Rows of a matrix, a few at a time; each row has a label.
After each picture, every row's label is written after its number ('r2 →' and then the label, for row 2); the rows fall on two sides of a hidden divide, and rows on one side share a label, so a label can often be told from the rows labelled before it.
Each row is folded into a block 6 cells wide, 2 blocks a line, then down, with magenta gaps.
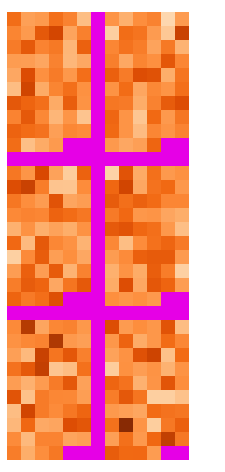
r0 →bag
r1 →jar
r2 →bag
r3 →bag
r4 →bag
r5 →bag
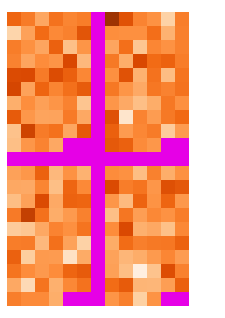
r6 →bag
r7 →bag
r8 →bag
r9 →bag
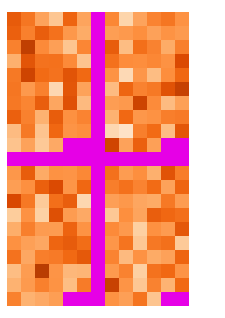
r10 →bag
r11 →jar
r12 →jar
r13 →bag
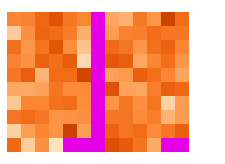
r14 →bag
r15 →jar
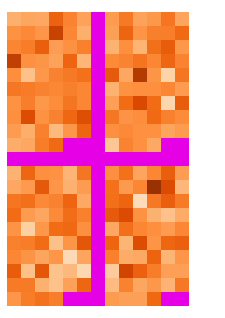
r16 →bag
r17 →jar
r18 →jar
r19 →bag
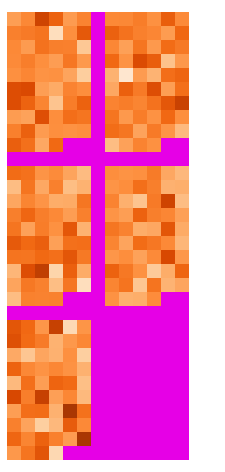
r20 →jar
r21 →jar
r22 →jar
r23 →bag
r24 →bag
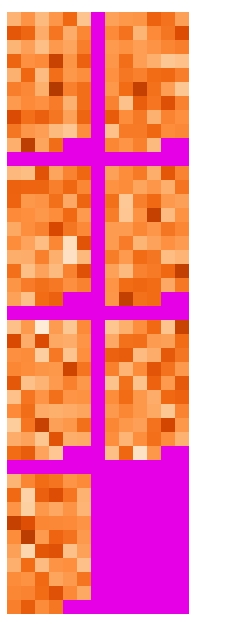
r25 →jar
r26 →bag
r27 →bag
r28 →jar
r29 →jar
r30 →jar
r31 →bag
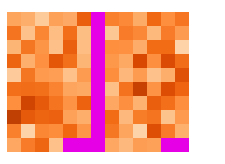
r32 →jar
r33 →jar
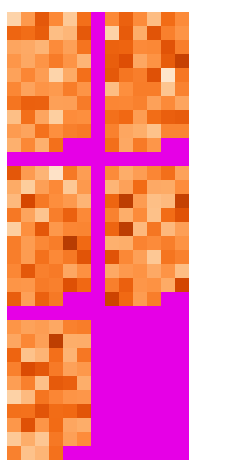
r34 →jar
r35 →bag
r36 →jar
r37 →bag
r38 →bag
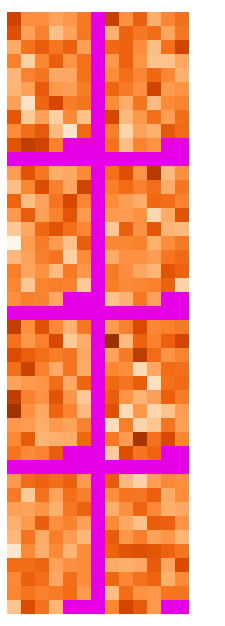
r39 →jar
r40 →bag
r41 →jar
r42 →bag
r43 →bag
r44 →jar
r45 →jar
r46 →jar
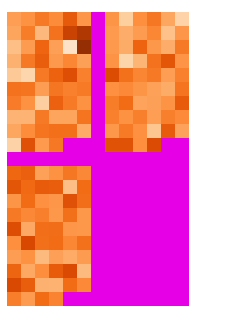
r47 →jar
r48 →jar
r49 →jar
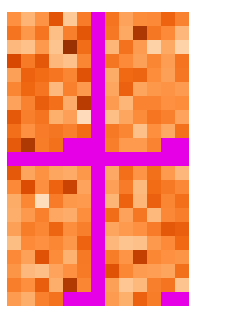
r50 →jar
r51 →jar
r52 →bag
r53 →bag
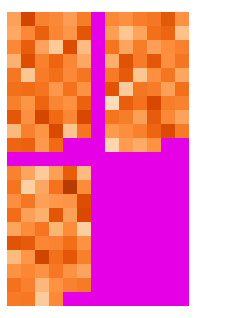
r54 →jar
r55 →bag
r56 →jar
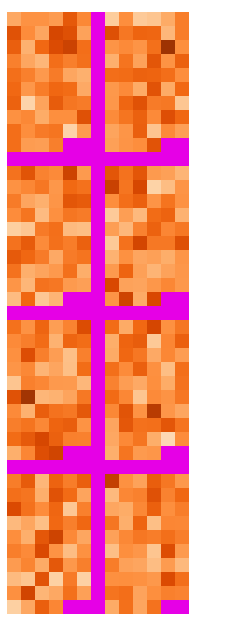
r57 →bag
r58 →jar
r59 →jar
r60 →jar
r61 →jar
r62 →jar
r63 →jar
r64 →bag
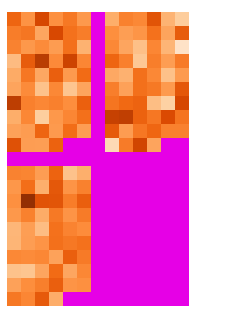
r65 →bag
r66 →jar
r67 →bag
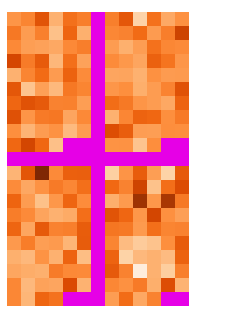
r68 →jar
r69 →jar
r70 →bag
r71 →jar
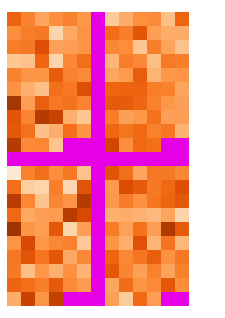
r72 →jar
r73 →jar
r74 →jar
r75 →bag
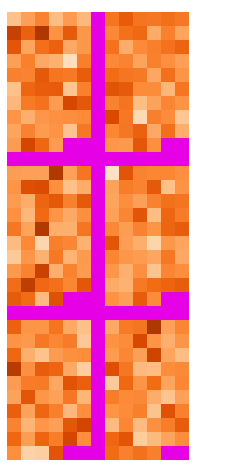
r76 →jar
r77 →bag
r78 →jar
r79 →bag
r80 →bag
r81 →bag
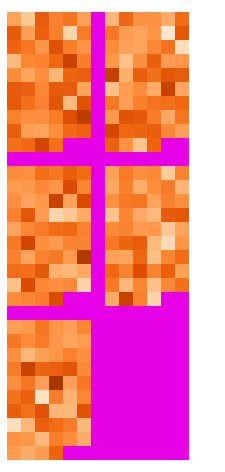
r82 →jar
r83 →jar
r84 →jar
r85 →jar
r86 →jar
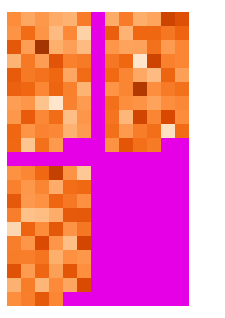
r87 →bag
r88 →jar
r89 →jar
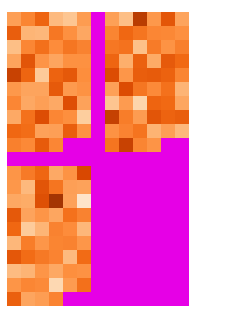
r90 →bag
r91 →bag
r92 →jar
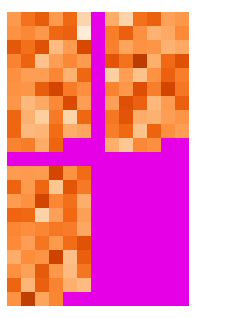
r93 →bag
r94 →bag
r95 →jar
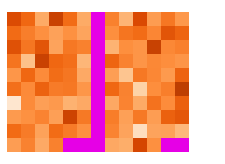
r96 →bag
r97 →jar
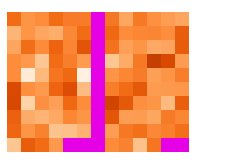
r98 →jar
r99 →jar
